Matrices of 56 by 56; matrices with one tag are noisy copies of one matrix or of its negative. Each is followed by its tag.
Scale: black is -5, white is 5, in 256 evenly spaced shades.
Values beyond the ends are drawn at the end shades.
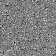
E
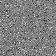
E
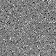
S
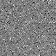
S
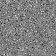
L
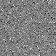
S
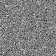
E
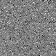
S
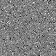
S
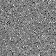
S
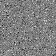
E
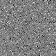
S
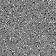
S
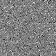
S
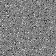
E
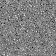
L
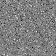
L
